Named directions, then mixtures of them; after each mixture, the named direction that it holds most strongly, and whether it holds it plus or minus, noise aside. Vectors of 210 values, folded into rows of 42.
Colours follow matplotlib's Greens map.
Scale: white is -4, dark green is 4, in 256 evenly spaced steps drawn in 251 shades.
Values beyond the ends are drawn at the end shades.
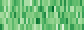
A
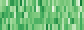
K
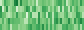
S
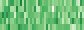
K, plus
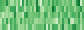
K, minus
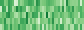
S, minus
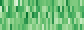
S, minus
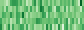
K, plus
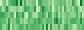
K, plus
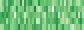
A, minus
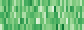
A, minus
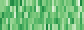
K, plus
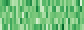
K, minus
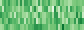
A, minus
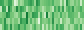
S, minus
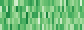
S, minus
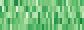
S, plus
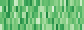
A, minus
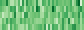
K, minus
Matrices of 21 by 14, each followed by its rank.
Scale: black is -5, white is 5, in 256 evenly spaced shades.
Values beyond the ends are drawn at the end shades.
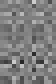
two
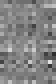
three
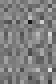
two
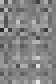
three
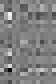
two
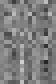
three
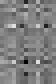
two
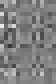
three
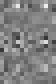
three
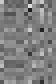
three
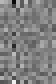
three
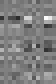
two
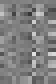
two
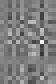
two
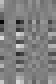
two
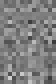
three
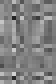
two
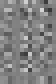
three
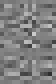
three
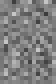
three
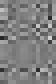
two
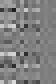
two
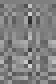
two
